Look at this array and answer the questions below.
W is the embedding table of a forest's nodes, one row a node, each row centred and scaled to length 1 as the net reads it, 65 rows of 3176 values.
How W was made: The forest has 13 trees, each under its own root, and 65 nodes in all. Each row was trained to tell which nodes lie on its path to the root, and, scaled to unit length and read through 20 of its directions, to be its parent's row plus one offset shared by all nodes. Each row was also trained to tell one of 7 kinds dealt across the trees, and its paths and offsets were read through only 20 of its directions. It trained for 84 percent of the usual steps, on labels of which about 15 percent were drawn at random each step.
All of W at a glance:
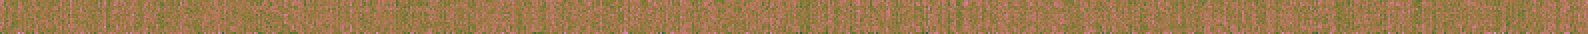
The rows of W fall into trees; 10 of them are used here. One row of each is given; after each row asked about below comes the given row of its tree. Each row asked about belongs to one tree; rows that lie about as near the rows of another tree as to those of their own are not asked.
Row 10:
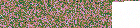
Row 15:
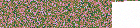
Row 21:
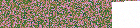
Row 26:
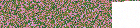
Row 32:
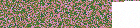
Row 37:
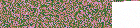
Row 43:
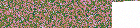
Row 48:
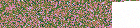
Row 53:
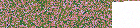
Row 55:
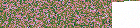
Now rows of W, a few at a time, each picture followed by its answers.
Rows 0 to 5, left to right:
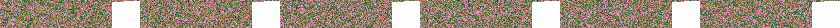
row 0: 32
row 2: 26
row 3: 37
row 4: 37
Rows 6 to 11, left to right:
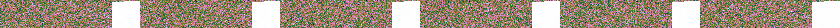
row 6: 53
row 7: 10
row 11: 53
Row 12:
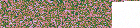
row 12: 48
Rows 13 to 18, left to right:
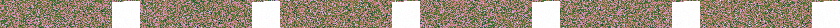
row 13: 10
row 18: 43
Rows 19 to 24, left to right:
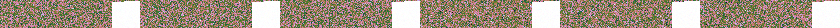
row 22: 48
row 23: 48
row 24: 10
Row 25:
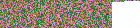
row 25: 32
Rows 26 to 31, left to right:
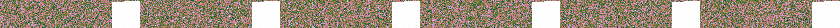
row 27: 32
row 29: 21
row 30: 43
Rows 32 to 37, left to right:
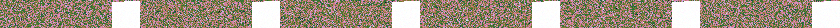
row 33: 53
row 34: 43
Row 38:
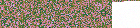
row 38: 10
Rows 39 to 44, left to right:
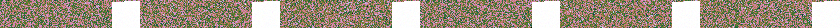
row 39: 21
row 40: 15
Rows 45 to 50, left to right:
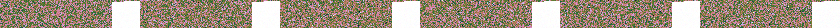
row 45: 32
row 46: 15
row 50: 10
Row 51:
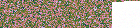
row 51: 43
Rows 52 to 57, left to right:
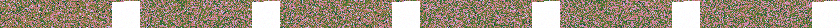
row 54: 26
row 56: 53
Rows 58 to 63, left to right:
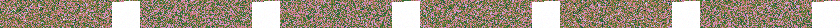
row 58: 53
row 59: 21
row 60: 55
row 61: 26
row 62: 53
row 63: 21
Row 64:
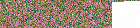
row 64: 48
